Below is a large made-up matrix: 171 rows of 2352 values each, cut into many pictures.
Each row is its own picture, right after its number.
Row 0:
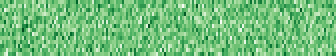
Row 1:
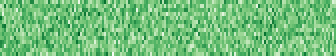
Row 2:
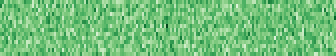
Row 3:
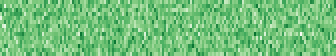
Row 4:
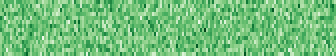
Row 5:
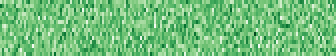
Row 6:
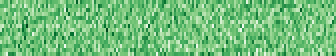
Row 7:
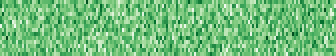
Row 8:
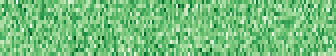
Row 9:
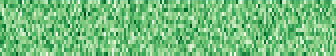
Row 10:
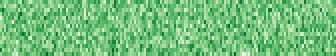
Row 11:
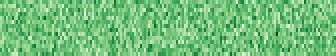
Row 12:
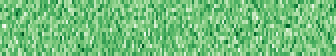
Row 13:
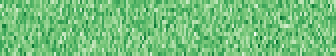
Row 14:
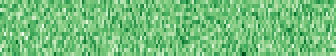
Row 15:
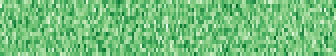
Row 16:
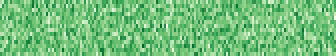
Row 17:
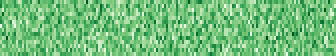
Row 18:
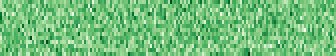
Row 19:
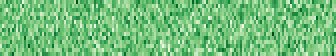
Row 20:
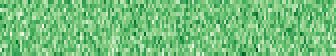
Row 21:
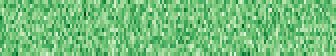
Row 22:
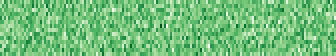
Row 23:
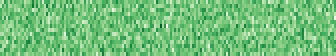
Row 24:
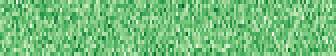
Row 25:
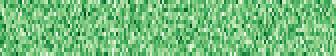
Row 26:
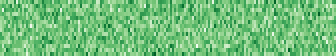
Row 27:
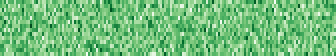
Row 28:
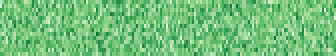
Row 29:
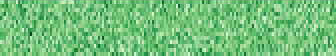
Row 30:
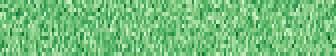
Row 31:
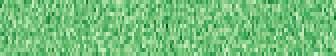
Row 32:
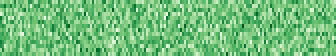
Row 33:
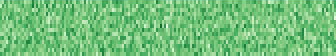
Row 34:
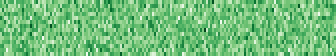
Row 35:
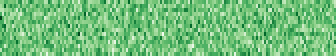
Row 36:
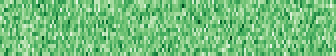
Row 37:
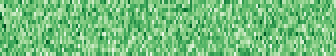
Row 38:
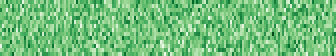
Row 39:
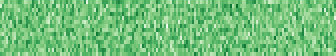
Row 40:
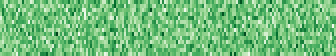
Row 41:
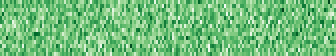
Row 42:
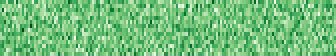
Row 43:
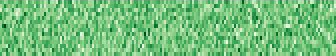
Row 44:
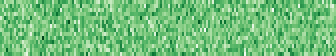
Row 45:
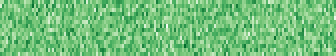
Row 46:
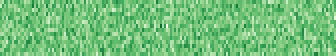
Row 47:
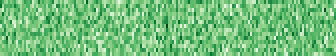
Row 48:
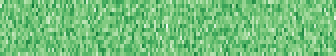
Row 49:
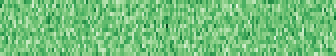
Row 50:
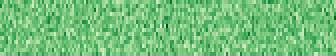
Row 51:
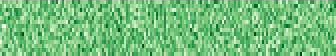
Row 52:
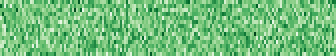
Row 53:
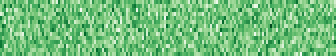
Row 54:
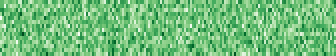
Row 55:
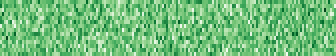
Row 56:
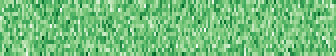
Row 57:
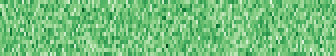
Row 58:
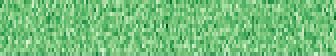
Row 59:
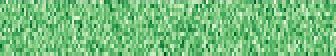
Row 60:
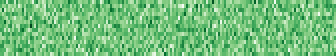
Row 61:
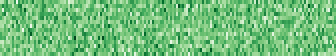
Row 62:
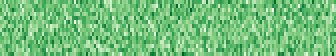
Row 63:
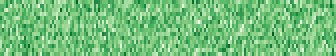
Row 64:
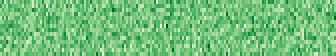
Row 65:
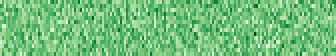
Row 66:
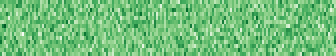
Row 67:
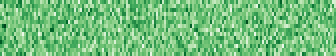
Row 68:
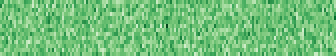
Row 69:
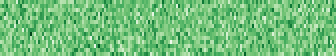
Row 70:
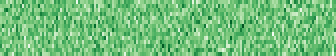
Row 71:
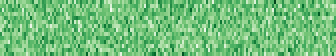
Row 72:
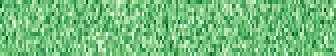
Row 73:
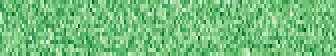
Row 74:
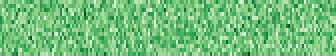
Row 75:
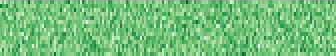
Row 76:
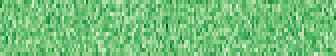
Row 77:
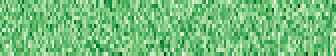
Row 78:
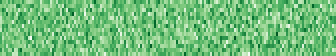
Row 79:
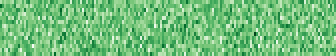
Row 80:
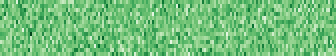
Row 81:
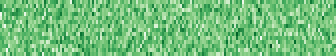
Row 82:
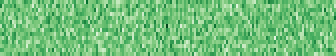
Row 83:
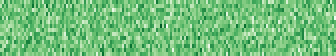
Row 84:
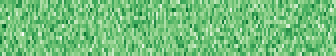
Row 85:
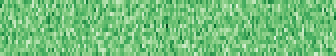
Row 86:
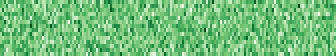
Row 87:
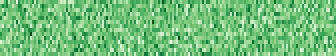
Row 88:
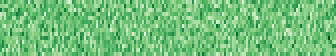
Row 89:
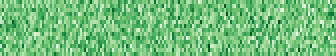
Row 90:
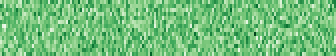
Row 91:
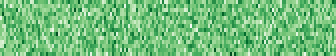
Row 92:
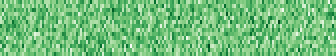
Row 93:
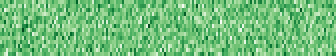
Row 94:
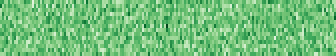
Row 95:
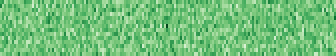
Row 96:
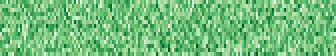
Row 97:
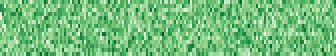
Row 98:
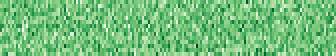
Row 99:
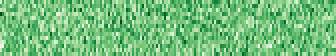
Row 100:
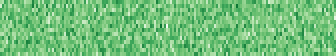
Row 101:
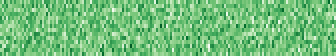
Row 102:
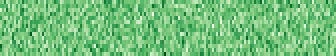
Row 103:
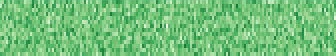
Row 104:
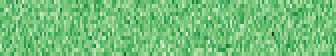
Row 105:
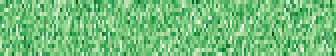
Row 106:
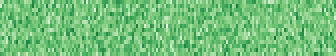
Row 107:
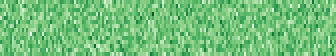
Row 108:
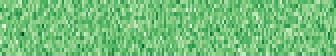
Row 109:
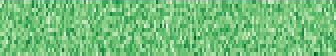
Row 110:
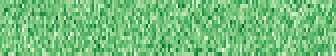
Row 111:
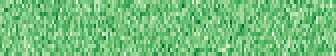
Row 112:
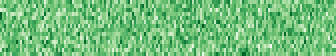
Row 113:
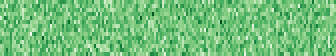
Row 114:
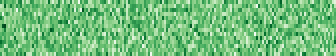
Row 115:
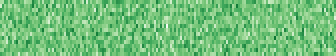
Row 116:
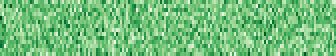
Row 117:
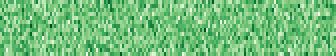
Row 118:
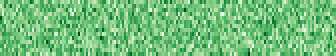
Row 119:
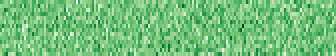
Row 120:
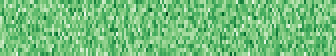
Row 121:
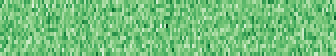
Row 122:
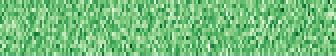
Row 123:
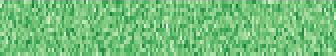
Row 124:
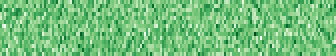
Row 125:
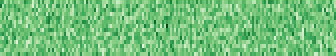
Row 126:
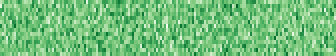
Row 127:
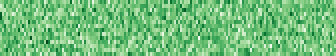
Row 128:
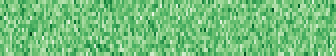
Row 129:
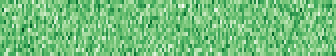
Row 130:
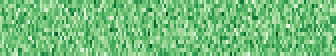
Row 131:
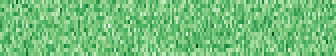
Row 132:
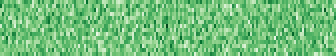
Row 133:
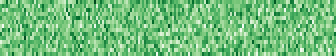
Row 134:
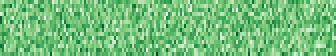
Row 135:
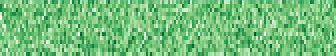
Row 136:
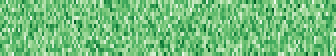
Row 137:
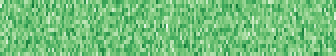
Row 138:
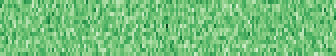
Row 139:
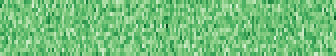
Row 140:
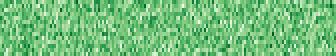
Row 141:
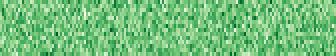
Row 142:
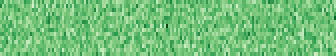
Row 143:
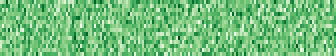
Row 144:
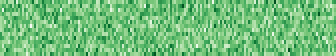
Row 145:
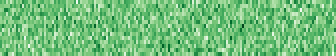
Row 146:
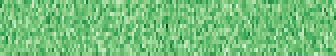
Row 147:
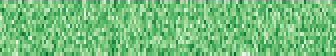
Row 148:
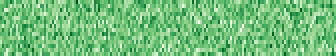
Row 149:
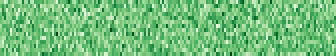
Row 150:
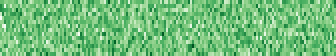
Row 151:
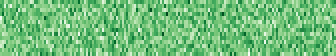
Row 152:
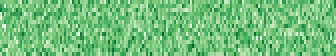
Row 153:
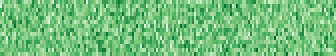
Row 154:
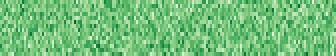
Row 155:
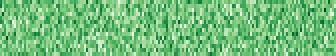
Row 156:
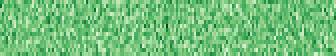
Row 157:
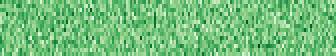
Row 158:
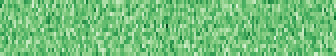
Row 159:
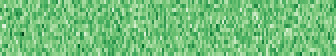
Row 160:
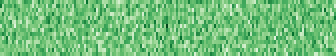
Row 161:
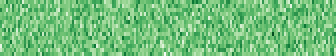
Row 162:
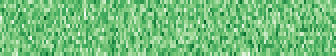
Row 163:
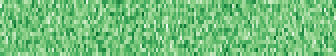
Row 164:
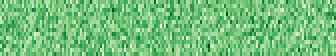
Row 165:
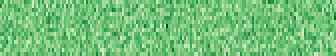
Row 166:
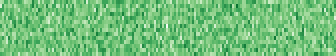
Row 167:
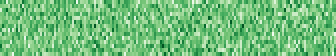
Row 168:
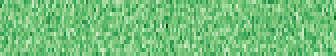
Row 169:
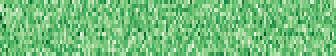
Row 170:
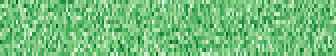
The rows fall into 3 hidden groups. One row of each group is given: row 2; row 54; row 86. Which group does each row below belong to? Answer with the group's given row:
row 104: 86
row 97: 54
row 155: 2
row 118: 54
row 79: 54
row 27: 86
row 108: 54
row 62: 86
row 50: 2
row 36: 86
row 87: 86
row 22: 2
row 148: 86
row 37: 54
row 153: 2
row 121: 2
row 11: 54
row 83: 2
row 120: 54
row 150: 54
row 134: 54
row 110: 86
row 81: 54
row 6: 86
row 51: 54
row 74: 54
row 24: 86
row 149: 54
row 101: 2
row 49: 2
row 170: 86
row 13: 54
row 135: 54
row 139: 2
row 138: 2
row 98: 86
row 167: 86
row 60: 86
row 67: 54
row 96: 86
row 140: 86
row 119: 86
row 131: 86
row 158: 2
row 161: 86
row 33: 2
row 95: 2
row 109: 2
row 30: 54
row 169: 54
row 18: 54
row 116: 54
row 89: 2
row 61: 86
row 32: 54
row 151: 54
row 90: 54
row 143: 86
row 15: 2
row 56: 86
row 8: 86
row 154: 86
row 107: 86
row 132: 2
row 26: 86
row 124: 54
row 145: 86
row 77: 86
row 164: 2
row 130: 54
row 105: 86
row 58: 2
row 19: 86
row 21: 54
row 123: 2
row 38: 86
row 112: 54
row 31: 2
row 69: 86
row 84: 54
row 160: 2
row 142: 2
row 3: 54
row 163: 2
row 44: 86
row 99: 54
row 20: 54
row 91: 54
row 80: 86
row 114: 54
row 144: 86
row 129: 86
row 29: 86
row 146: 2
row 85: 2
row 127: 54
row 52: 54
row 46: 2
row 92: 2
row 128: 86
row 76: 2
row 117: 86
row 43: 54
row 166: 2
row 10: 54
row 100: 2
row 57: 54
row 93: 86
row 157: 54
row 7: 2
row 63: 86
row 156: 2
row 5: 54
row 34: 86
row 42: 86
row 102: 86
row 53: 54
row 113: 86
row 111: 86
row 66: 54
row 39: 2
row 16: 2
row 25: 54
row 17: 2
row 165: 2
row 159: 54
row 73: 54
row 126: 2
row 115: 2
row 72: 2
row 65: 54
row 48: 2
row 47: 2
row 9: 54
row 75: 54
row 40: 54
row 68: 2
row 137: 2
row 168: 2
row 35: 54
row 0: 86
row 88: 54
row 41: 2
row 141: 54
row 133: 86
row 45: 2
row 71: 86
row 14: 54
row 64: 2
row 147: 54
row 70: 86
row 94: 2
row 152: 54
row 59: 86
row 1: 54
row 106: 2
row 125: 2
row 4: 86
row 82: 2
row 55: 2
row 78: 54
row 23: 2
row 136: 86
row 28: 2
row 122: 2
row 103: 2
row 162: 54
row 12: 54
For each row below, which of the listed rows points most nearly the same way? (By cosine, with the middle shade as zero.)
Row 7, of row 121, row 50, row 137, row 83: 50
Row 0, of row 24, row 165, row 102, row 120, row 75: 102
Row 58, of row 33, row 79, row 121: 121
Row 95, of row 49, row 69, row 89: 49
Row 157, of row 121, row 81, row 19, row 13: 13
